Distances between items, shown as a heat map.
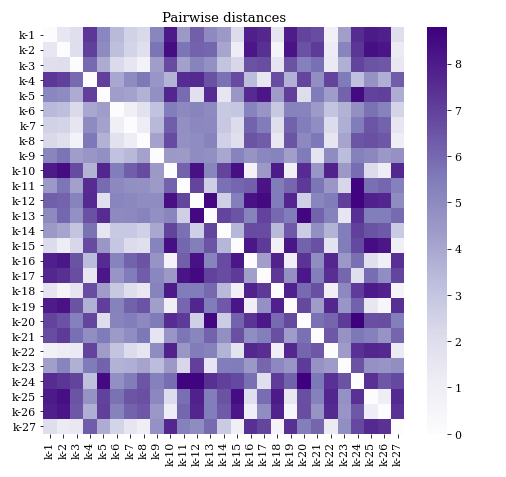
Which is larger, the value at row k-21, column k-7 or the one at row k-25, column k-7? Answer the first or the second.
the second
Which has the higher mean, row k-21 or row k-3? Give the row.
k-21
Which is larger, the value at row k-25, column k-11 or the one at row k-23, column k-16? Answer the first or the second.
the first
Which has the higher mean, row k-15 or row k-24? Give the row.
k-24
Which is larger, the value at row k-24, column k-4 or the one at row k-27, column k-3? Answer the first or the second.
the first
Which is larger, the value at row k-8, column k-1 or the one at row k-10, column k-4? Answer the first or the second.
the second
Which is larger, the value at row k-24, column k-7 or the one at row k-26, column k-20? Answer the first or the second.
the second
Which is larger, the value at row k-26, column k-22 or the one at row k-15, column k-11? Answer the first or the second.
the first
